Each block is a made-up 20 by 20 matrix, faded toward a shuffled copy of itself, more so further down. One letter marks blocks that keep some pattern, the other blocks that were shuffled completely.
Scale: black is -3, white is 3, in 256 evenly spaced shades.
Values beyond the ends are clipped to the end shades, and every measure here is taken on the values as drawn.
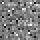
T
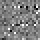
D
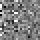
D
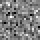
T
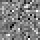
T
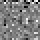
D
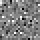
T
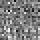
D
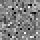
T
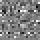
D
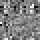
D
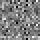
T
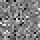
T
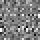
D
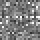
D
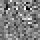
D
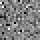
T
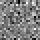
D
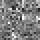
D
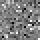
T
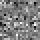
D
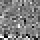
D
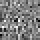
D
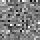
D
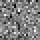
T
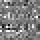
D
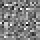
D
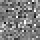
D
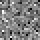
T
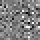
D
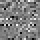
D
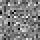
D
